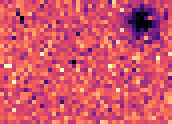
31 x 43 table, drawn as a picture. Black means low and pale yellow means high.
One dip sinks in the top right. The top right is the ninth with the lowest average. The halves do not mirror each other. No row or column stands out.
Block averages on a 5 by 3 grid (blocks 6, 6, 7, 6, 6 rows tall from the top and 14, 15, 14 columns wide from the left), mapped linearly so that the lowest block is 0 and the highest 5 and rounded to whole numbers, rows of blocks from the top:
440
541
544
454
445
